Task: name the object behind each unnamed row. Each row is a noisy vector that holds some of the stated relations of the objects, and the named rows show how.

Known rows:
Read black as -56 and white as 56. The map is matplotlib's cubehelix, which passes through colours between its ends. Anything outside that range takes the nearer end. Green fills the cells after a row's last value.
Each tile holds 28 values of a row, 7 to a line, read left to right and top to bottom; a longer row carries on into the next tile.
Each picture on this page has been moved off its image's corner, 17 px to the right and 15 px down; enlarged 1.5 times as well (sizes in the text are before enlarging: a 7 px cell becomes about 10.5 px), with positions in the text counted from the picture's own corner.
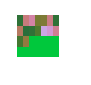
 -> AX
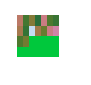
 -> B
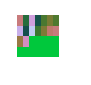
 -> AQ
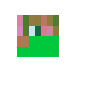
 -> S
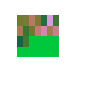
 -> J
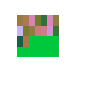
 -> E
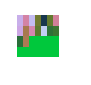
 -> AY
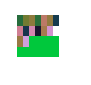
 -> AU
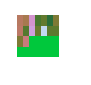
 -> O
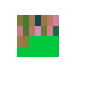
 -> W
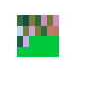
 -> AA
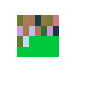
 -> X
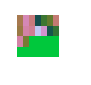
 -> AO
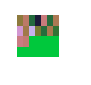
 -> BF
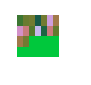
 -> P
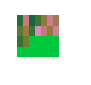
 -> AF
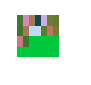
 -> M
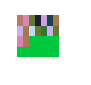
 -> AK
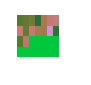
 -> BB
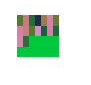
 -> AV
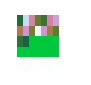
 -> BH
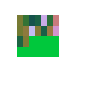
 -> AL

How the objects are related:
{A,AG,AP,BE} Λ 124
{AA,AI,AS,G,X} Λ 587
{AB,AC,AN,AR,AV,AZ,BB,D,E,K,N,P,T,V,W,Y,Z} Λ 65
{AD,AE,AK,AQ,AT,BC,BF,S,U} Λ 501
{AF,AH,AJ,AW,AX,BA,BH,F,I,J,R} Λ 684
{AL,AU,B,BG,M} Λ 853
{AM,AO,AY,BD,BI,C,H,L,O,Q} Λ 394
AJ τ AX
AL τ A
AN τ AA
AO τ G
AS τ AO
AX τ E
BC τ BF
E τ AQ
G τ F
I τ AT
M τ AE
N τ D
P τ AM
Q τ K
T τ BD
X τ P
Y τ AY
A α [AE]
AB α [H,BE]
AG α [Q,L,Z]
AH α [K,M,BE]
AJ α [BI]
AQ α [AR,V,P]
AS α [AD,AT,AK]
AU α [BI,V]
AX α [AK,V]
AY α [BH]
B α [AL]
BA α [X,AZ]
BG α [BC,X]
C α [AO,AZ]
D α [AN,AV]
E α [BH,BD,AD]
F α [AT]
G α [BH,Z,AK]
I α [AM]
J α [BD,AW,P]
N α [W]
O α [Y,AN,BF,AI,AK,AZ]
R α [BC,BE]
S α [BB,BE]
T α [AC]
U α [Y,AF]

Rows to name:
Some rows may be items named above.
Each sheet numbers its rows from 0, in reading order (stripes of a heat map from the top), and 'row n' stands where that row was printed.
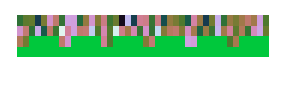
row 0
P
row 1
G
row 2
AT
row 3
U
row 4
V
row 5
AB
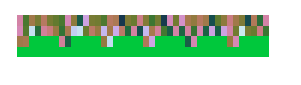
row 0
S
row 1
M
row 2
X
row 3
AI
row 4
C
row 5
BC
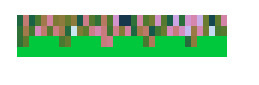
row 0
AF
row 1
B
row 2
BI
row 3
AJ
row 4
AY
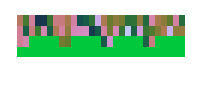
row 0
BI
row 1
BD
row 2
C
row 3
BA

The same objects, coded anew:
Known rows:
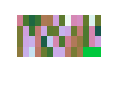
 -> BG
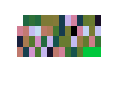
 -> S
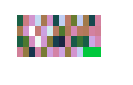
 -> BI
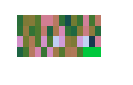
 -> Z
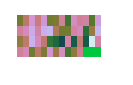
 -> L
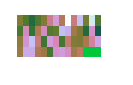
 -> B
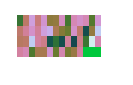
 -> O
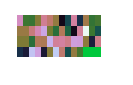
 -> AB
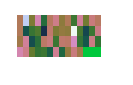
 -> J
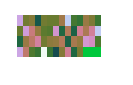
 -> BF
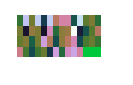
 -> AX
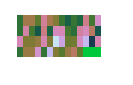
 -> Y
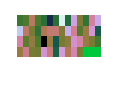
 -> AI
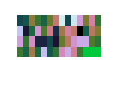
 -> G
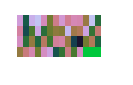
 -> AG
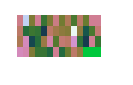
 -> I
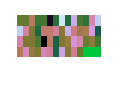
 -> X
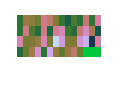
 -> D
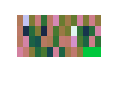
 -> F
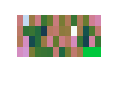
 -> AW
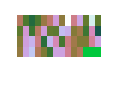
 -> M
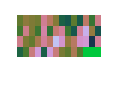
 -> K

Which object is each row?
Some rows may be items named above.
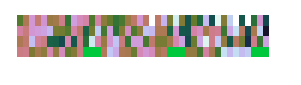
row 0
BD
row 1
AL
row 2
AU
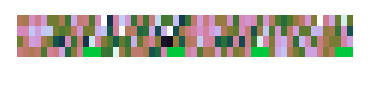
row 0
H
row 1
BE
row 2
O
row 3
M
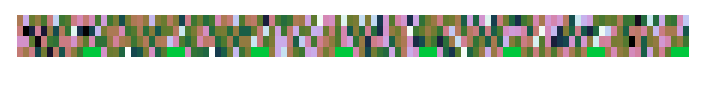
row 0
BH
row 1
AD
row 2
AK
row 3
BG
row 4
AJ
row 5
AQ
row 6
AY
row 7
X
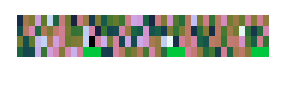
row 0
V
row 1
E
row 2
F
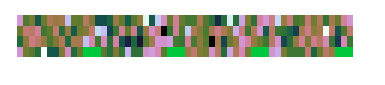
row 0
AT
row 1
AS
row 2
AA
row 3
AF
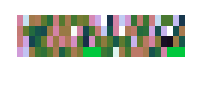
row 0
BA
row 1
BE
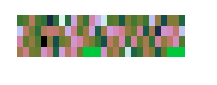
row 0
AI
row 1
BC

